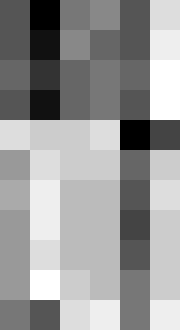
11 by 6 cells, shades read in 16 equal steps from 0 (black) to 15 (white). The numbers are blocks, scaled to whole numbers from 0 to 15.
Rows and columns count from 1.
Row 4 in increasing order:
1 5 5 6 7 15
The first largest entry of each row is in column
6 6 6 6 1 2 2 2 2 2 4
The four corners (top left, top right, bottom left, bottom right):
5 13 7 14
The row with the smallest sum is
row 1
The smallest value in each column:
5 0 6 6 0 4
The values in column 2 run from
0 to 15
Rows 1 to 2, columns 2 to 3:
0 7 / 1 8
